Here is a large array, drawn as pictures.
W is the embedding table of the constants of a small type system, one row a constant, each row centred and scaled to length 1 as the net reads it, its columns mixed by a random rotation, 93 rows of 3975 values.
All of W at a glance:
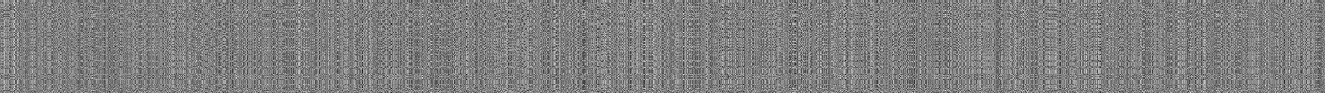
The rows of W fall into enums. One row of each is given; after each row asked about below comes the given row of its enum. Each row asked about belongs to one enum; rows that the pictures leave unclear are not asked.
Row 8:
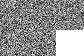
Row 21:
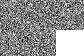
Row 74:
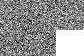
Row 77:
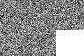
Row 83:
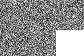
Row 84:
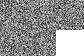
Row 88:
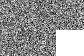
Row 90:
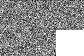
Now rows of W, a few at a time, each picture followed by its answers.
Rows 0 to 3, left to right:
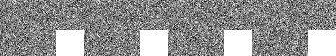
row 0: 83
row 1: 83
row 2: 21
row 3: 88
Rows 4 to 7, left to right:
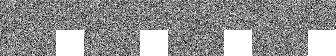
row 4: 8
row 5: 8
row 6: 74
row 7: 84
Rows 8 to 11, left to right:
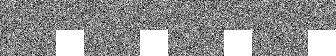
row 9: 84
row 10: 90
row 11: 21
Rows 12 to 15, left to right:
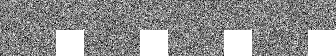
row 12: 21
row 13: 74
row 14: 90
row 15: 88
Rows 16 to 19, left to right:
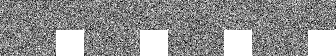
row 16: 90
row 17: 21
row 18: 74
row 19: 84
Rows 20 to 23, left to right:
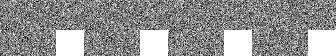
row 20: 21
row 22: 8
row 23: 88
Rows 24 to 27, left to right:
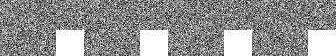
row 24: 88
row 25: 8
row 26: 77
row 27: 21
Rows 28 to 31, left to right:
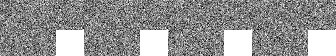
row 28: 84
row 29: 84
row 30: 8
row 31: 21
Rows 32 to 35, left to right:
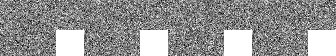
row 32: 74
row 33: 83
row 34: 88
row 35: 83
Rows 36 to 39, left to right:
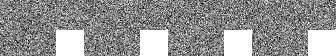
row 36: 74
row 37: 84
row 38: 77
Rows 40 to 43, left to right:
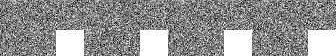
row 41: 88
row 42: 83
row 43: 21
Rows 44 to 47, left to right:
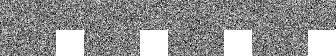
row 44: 88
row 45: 83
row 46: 74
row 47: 84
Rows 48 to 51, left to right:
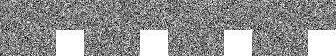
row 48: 21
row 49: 88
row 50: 84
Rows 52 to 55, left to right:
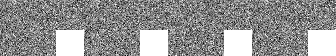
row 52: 83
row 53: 8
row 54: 88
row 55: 83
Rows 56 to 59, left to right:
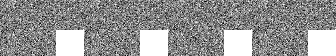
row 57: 8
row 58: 21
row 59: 8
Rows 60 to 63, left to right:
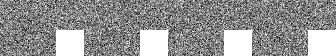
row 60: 74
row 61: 88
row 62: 8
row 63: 21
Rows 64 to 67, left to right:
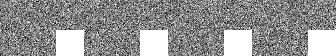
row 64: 21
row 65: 8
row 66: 84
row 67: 88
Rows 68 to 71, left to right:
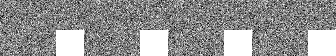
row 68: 77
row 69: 83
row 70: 8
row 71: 8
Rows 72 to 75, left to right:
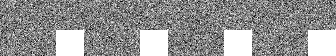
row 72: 8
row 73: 21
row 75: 77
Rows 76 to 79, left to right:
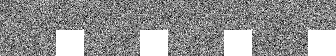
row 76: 84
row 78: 77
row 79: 74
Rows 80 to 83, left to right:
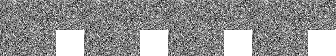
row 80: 83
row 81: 83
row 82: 83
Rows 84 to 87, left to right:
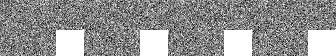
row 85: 21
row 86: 83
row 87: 8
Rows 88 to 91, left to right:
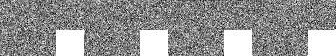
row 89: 83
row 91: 84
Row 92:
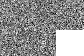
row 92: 88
